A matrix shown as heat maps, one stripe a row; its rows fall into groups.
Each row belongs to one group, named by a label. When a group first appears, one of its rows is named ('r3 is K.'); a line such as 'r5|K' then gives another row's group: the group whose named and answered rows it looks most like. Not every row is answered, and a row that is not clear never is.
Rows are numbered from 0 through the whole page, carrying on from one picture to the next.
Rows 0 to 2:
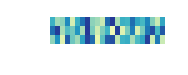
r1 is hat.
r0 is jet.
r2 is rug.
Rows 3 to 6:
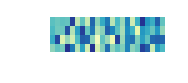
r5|hat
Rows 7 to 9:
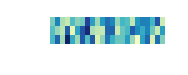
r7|rug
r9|rug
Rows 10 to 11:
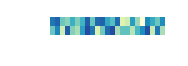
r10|hat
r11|rug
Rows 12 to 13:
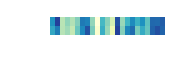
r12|hat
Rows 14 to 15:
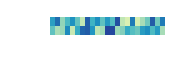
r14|hat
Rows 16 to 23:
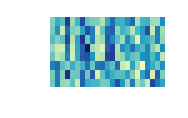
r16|jet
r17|rug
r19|jet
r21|hat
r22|rug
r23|hat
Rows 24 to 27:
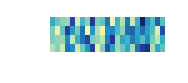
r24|rug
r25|jet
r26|jet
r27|rug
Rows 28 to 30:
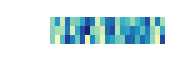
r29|jet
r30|jet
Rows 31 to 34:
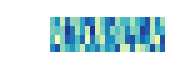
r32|rug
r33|jet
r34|hat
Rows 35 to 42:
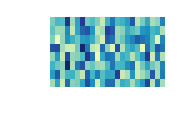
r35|jet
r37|jet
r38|hat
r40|jet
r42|rug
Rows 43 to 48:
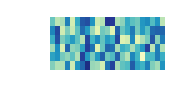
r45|hat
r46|rug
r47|hat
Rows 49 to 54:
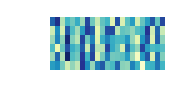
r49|hat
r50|rug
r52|jet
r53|rug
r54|hat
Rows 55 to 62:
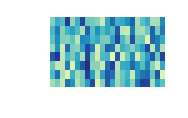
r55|jet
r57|hat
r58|rug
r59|hat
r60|jet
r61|rug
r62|rug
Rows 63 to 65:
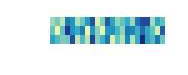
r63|rug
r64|jet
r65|rug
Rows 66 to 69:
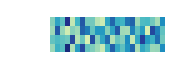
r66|jet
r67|hat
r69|jet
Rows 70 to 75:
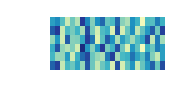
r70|hat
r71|hat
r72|rug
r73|hat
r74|jet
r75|hat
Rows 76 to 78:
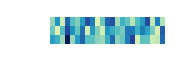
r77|jet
